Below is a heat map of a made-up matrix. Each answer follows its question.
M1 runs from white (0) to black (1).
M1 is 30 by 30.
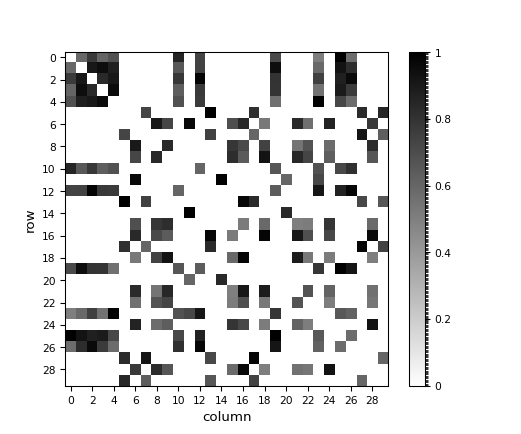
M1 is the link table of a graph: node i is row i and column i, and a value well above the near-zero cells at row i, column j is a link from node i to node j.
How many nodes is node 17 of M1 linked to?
5
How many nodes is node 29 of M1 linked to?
5
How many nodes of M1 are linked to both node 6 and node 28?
8
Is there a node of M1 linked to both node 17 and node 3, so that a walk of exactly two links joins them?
no
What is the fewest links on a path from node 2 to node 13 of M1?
5
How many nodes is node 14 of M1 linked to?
2
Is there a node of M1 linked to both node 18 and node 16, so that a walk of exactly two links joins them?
yes
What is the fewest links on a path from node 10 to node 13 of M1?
5
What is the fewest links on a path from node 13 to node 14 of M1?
4
